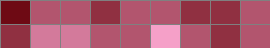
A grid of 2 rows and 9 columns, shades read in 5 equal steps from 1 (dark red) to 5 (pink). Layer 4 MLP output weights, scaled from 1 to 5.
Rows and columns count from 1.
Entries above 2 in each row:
5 7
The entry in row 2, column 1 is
2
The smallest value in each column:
1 3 3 2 3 3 2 2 3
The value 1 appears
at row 1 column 1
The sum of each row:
22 29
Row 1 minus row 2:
-1 -1 -1 -1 0 -2 -1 0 0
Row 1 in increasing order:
1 2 2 2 3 3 3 3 3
